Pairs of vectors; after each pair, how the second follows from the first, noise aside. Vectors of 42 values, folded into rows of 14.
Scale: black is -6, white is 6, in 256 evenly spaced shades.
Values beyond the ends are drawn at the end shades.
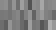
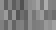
shuffled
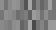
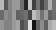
scaled up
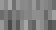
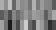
scaled up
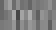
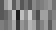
scaled up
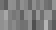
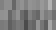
shuffled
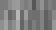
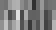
scaled up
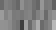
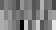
scaled up
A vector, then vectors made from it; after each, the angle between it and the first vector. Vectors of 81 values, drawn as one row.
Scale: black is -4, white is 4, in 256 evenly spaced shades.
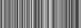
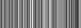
nearly parallel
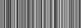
orthogonal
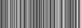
orthogonal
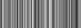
nearly parallel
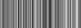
nearly opposite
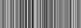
partly opposed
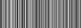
partly aligned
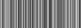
nearly opposite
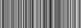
nearly opposite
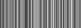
partly opposed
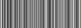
orthogonal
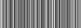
orthogonal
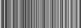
orthogonal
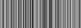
nearly opposite
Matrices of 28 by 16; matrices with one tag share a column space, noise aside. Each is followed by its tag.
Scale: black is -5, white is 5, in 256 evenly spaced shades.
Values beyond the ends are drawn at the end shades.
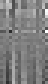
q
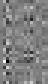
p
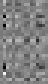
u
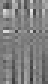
q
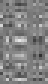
u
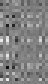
u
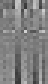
q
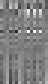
q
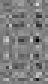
u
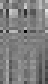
q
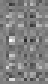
u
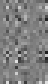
p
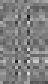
p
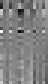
q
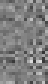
p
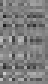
u
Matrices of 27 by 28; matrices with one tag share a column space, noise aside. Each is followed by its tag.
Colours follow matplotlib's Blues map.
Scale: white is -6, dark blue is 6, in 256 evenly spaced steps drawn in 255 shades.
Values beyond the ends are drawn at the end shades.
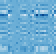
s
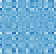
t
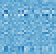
s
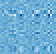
s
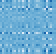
t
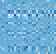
s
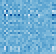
s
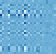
s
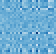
t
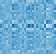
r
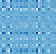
t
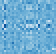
r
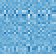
s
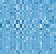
r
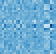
r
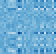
t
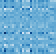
t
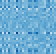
t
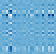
s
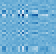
s
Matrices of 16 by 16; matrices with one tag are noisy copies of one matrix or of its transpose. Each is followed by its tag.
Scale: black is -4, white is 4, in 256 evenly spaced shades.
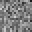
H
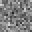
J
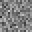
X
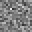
X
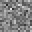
X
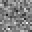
J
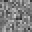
H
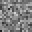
H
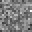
H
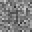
J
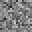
X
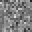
H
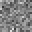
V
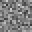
X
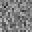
X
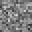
H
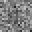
J
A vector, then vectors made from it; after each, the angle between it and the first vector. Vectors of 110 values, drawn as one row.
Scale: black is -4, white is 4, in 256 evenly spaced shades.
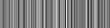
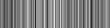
partly aligned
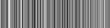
orthogonal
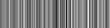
nearly opposite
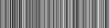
partly opposed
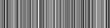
orthogonal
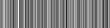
partly opposed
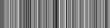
partly opposed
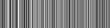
orthogonal
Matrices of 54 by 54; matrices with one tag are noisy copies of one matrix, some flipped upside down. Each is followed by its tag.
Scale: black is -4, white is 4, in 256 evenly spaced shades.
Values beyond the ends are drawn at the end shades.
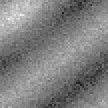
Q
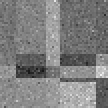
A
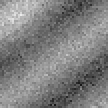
Q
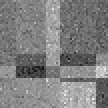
A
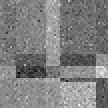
A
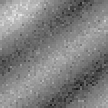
Q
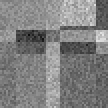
A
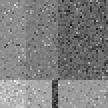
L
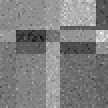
A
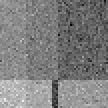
L
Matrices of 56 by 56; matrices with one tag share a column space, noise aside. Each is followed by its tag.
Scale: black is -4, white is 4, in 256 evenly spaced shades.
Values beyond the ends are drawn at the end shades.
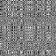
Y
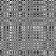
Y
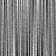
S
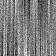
S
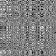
Y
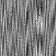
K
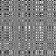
Y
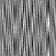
K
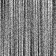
S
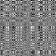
Y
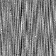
K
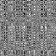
Y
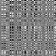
Y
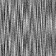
K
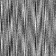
K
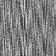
K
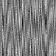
K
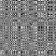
Y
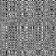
Y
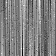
S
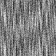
K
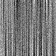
S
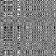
Y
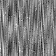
K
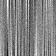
S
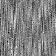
K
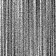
S
